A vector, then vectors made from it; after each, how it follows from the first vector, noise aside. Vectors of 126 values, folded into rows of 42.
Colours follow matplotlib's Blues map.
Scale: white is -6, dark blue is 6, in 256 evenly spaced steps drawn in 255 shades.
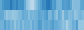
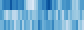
scaled up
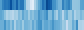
scaled up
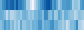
scaled up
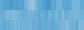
shrunk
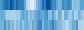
scaled up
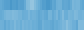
shrunk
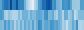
scaled up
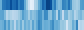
scaled up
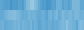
shrunk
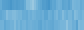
shrunk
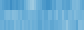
shrunk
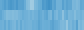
shrunk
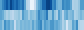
scaled up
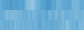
shrunk
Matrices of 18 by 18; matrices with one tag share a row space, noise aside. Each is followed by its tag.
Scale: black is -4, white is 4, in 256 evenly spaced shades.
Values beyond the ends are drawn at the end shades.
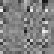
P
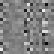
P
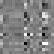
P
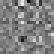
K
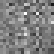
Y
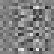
K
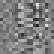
K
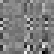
P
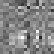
Y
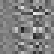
K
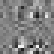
K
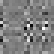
P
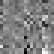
P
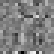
K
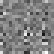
P
